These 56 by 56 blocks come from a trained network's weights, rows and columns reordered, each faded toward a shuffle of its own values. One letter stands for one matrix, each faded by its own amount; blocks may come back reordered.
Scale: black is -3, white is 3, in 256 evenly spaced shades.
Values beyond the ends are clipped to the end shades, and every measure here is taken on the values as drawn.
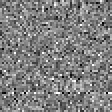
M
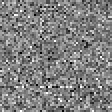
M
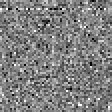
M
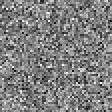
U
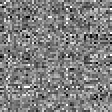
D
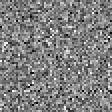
U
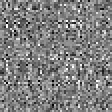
D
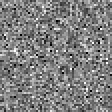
M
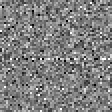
M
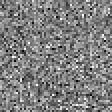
U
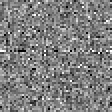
M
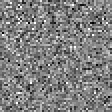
M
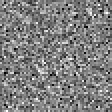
M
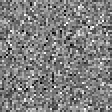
M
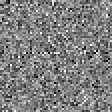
M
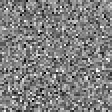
M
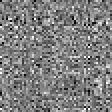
D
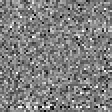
M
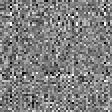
D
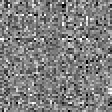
D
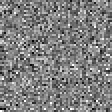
U
